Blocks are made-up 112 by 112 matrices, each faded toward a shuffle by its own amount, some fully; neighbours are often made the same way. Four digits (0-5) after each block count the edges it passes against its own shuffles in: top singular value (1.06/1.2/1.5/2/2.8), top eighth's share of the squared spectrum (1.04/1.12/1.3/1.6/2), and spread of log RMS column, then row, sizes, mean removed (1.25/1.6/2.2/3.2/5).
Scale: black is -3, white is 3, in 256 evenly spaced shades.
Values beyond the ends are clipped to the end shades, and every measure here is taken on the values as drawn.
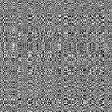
5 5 4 4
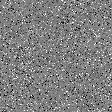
0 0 0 0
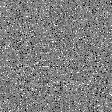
3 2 0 0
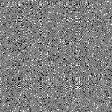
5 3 2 2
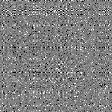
5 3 2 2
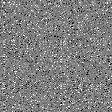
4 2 0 1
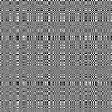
5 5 5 5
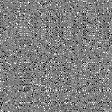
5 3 2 2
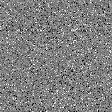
3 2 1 0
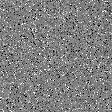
3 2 0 0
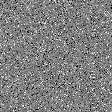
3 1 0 0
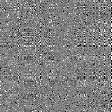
5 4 3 2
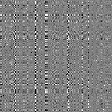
5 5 4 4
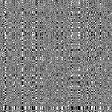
5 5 4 3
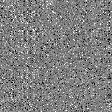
4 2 1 1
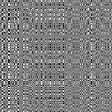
5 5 5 4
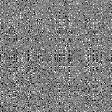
4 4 3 2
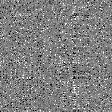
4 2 2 1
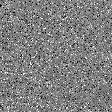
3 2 0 0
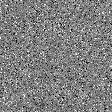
2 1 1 0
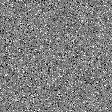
2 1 0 0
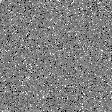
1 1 0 1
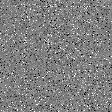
1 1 1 1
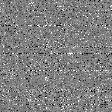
2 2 2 3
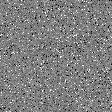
0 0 0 0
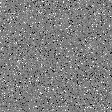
0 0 0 0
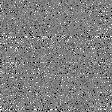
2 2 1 2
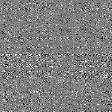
2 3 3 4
